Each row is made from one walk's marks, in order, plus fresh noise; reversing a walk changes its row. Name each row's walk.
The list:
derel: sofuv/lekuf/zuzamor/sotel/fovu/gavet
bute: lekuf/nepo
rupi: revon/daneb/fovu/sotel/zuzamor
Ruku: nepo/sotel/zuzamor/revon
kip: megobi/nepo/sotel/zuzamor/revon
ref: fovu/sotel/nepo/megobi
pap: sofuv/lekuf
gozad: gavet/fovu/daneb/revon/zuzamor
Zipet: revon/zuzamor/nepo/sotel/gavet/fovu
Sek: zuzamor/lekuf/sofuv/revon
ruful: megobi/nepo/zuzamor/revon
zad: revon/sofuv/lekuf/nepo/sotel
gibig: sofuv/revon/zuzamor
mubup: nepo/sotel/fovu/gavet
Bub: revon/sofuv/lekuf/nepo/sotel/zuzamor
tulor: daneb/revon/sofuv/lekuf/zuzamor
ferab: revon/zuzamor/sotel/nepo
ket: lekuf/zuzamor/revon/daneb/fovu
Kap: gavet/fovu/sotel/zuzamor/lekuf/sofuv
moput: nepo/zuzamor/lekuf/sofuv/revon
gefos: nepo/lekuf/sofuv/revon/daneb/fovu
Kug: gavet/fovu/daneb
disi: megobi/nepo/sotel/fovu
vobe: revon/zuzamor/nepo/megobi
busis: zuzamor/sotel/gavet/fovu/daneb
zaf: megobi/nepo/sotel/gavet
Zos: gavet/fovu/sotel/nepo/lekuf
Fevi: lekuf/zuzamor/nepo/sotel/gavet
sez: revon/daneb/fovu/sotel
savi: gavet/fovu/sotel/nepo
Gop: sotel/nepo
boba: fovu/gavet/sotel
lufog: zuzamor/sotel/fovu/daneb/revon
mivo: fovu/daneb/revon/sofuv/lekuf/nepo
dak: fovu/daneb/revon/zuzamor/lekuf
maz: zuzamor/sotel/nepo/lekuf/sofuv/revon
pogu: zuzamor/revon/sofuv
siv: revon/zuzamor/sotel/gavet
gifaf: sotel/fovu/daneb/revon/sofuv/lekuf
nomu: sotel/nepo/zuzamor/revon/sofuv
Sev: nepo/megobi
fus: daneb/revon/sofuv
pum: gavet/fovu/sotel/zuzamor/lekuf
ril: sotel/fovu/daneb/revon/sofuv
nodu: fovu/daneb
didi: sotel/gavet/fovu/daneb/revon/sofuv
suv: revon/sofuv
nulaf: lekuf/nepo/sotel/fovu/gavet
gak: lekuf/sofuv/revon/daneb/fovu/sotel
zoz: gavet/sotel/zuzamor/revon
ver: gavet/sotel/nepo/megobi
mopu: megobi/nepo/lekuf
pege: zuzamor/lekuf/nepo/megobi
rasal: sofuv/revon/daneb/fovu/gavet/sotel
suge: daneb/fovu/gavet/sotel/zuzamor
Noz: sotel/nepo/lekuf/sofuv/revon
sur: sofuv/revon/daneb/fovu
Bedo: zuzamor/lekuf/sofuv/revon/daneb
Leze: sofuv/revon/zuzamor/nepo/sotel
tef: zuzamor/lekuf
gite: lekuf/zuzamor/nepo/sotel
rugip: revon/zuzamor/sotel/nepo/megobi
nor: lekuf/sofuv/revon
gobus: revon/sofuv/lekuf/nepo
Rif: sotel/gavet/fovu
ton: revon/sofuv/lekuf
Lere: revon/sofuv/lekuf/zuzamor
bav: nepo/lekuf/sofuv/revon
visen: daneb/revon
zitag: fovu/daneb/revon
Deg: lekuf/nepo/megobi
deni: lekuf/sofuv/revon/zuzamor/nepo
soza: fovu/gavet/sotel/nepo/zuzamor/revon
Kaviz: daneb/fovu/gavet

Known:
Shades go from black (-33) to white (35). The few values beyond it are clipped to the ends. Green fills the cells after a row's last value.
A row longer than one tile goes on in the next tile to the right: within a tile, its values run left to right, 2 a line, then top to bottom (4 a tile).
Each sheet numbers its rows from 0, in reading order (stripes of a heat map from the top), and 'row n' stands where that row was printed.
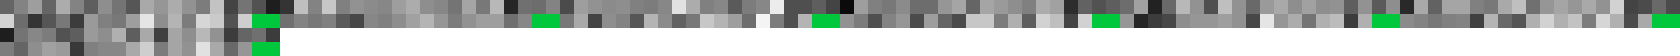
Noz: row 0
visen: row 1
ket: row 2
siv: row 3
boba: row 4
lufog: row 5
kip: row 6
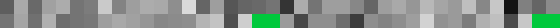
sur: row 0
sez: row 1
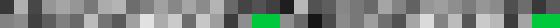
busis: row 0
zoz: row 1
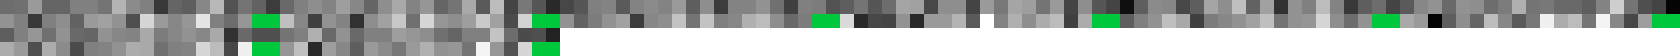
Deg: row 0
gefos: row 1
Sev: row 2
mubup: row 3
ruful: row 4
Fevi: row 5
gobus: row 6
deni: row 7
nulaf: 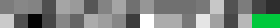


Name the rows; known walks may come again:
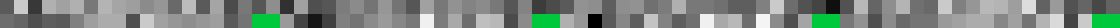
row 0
Kaviz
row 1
ver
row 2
Fevi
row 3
rasal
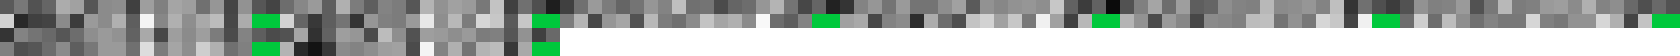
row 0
mubup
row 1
Noz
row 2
pege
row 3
maz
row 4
zad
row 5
gibig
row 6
zaf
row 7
savi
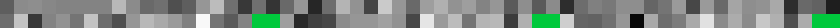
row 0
tef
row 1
boba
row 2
Ruku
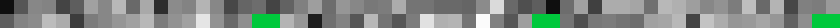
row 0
ruful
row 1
gite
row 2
nodu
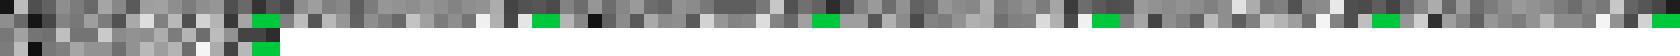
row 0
zoz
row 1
Lere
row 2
bute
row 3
gobus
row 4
ket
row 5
deni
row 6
derel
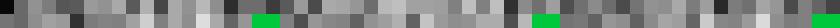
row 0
kip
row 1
zitag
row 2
mopu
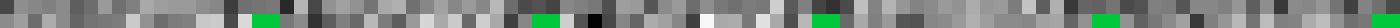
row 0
suv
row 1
busis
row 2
nulaf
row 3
fus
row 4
Sev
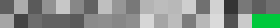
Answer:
ril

